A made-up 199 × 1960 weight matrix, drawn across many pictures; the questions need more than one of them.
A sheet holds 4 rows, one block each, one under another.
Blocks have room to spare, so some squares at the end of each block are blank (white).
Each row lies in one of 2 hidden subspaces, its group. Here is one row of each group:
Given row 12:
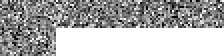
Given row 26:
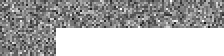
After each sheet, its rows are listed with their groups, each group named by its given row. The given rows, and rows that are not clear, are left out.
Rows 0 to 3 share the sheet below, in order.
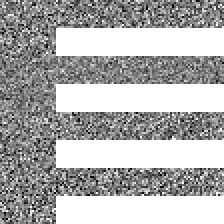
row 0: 12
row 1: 12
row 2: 26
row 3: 12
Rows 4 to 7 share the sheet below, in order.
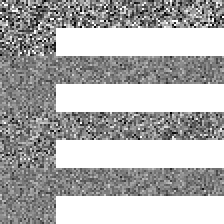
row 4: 26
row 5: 26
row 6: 26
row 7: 26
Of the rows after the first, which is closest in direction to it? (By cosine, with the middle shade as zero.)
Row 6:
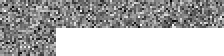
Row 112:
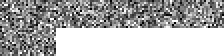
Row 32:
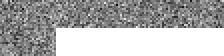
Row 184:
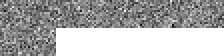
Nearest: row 32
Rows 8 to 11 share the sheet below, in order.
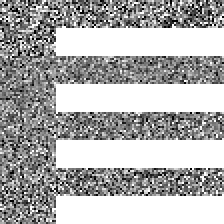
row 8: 26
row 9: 12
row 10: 12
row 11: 12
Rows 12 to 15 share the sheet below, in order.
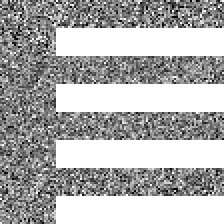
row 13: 26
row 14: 12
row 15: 26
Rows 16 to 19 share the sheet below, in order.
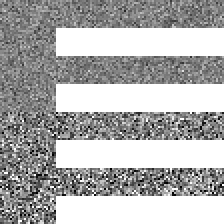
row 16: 26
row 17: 12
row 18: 12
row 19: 26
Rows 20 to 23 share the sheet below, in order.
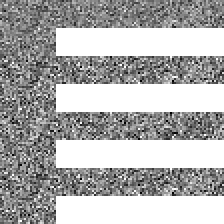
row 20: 26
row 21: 26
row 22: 26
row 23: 26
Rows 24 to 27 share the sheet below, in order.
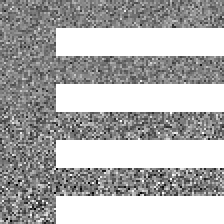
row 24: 26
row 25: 12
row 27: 12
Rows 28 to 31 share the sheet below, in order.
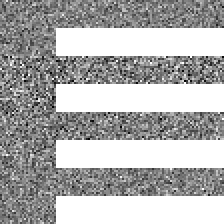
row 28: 12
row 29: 12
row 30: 12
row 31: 26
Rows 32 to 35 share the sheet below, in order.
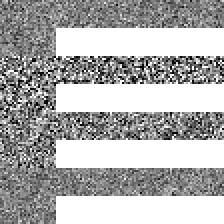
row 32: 12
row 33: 12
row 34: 26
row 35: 26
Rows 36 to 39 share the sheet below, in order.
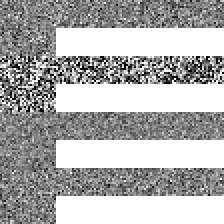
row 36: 12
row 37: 26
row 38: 12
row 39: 26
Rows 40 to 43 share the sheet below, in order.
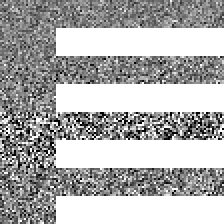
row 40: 26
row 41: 12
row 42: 26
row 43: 26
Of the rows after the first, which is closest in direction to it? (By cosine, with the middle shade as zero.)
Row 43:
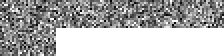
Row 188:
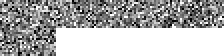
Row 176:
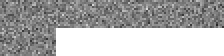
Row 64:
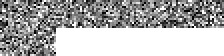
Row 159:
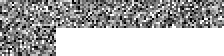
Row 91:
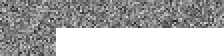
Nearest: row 176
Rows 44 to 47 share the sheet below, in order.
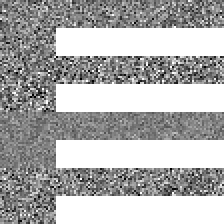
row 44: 26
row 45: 12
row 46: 26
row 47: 26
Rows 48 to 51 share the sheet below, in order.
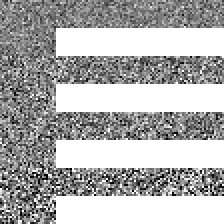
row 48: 12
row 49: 12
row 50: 26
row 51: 26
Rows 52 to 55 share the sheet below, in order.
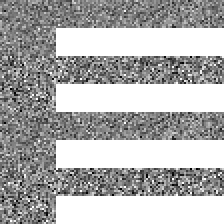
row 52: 26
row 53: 12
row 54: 26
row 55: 12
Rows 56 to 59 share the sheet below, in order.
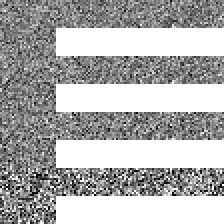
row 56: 26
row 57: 26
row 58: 26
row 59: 26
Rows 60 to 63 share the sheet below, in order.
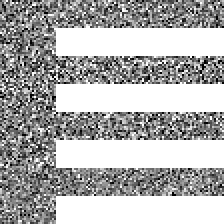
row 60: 12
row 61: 12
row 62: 12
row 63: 26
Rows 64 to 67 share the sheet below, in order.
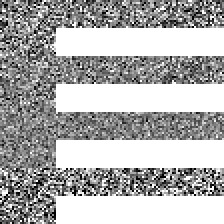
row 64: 26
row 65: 26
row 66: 12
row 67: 26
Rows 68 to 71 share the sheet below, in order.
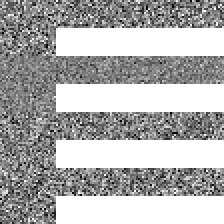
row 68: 12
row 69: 12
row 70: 26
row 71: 26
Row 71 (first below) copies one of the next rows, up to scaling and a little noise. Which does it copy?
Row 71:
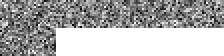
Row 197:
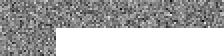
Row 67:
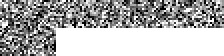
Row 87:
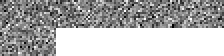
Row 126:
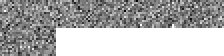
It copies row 67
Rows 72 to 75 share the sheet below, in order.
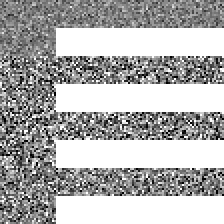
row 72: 12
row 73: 26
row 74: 12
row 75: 12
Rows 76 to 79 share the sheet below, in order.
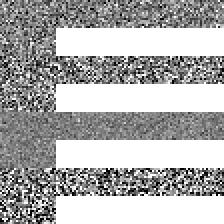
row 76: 12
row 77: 26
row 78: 26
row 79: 12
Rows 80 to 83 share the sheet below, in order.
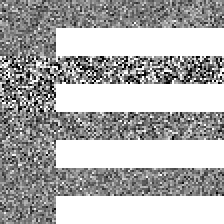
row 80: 26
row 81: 26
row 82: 26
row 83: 12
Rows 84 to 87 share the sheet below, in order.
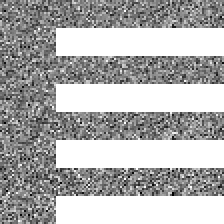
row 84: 26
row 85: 12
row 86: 26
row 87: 26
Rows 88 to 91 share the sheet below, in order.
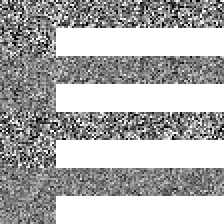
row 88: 12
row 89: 12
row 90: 26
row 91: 26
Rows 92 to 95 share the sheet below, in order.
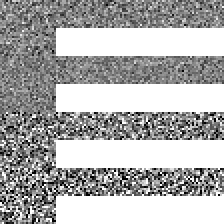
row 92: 12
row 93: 12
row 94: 12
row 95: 12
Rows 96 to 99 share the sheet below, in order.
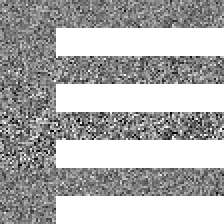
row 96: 26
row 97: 12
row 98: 26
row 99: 12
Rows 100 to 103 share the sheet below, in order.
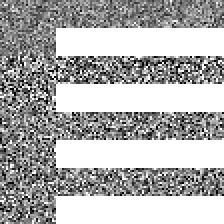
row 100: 26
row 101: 12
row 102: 26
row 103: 12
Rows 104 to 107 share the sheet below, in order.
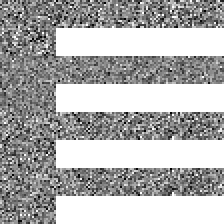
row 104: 12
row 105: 26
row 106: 26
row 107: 26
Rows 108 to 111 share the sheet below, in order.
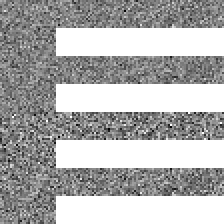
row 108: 26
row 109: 26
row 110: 26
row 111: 26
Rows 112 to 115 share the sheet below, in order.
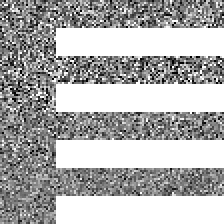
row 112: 26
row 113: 12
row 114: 12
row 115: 26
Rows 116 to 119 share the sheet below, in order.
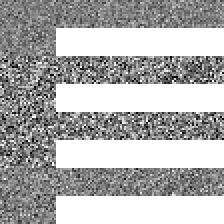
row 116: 12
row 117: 26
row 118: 12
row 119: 26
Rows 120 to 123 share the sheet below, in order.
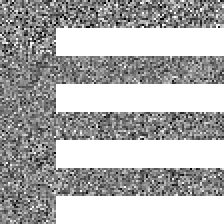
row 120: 12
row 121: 26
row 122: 12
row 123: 12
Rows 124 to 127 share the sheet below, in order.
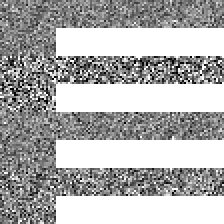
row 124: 26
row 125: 12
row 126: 26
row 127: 26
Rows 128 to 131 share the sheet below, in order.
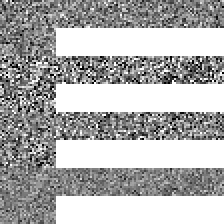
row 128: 12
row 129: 26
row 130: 12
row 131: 26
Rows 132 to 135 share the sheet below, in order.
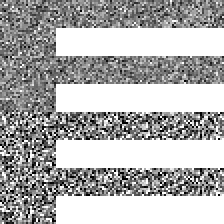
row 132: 26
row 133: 12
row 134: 12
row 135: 12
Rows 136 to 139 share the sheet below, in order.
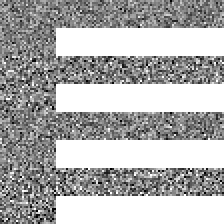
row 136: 26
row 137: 12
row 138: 26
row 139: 12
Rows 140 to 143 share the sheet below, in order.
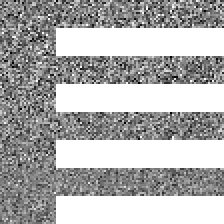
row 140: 12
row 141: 26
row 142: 26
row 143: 12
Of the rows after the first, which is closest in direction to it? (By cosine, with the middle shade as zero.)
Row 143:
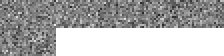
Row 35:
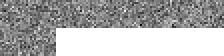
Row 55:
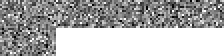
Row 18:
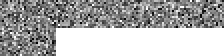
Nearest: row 55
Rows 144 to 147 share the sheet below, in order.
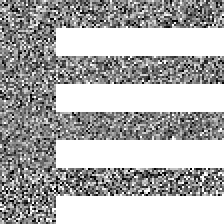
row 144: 26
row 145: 12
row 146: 26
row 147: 12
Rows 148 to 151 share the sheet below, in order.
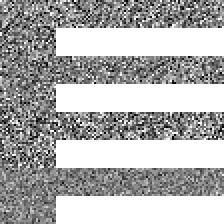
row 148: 26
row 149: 26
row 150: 26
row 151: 12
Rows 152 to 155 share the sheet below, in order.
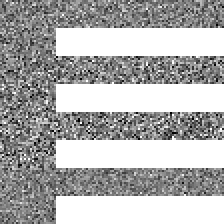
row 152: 12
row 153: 12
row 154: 26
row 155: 12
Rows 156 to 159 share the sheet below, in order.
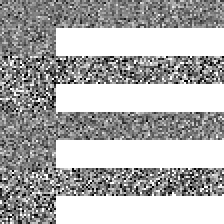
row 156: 12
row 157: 12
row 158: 12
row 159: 26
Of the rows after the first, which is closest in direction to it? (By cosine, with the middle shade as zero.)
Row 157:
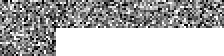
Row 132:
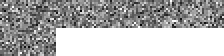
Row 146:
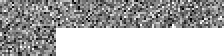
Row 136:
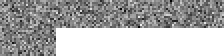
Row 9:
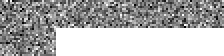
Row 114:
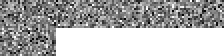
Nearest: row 114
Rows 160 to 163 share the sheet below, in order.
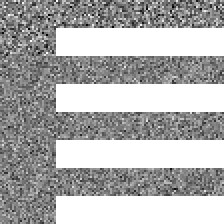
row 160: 12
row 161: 26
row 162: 12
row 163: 26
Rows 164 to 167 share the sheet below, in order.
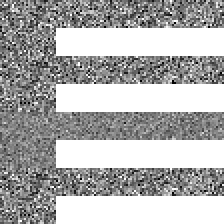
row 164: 26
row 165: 26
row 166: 26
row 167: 26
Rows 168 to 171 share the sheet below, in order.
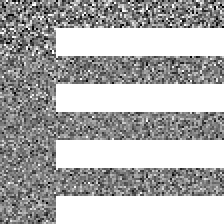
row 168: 12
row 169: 12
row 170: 12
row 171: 12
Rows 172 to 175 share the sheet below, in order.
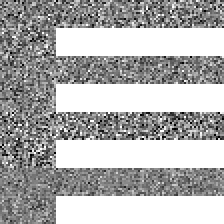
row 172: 12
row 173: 12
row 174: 12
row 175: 12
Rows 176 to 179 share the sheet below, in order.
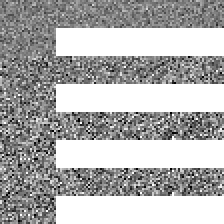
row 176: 12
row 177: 26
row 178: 26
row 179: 26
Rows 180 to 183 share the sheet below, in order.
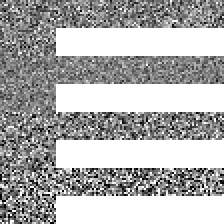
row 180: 26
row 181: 12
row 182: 12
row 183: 26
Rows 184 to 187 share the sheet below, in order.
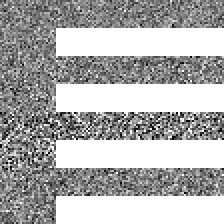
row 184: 26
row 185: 12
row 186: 26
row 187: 12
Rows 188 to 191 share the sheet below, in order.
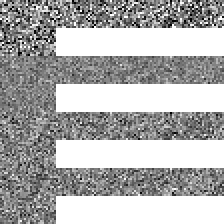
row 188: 26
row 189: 26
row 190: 26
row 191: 26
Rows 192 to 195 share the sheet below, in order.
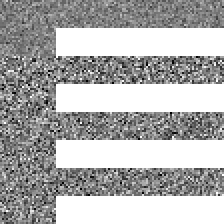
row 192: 12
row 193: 12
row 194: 26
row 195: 12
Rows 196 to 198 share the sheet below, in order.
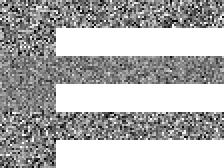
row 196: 26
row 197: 26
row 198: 12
